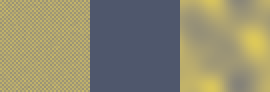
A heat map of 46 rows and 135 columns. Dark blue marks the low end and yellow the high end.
The table splits into one row of 3 panels. Panel 1,1: high, checkered. Panel 1,2: low, flat. Panel 1,3: high, smooth.
